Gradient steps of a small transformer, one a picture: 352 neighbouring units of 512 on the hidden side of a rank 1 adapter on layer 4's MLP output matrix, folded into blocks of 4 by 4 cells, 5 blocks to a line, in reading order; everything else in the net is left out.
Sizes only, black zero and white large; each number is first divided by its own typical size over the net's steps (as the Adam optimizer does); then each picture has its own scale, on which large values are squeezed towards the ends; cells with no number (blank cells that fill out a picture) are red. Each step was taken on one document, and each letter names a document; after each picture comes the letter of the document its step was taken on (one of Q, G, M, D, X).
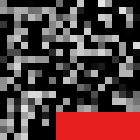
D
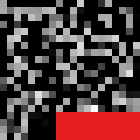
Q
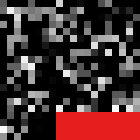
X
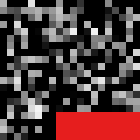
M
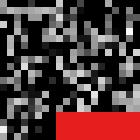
M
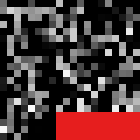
X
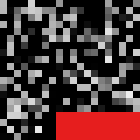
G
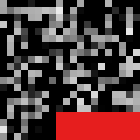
M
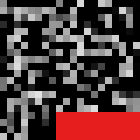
D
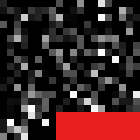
Q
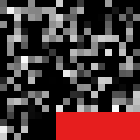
X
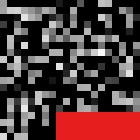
D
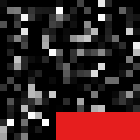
Q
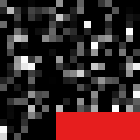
X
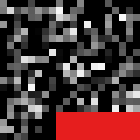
M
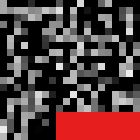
Q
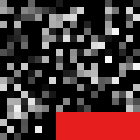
G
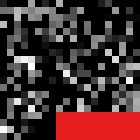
X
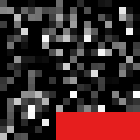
Q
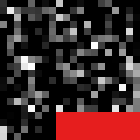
X
